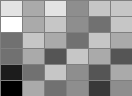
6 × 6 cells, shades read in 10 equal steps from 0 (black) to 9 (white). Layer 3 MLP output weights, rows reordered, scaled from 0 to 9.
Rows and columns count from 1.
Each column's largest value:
9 7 8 7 7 7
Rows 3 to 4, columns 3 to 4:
6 4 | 3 7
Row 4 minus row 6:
4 0 -1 2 4 -2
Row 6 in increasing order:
0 2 4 5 5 6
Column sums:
26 35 35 31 29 34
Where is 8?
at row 1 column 1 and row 1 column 3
